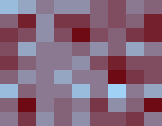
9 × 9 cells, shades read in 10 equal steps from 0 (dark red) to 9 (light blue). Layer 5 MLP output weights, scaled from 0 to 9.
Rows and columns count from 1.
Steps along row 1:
down down up same down down up down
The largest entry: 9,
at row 7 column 7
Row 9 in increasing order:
2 2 3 3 4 5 5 6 6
